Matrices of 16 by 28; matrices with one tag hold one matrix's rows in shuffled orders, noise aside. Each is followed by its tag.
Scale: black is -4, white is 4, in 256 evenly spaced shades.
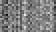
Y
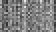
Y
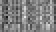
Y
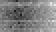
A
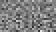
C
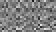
C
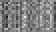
Y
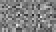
C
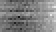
A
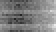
A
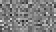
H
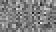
C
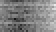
A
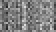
Y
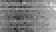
A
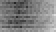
A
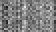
Y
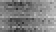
A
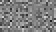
H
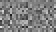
H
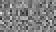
H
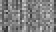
Y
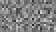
C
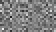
H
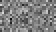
H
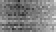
A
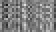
Y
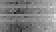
A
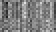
Y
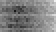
A
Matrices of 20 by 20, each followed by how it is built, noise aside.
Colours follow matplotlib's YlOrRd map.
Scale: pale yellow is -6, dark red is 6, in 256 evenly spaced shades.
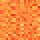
low rank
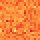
low rank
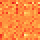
low rank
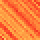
Toeplitz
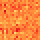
low rank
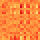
low rank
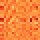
low rank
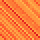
Toeplitz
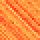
Toeplitz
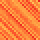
Toeplitz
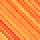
Toeplitz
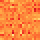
low rank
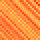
Toeplitz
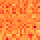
low rank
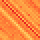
Toeplitz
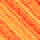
Toeplitz
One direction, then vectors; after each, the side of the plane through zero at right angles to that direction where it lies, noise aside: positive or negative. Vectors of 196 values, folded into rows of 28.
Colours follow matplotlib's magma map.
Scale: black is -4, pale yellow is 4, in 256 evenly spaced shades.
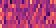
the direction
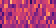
negative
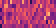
negative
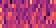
positive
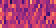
positive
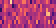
negative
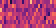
positive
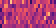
negative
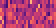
positive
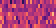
positive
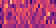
negative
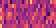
positive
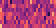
positive
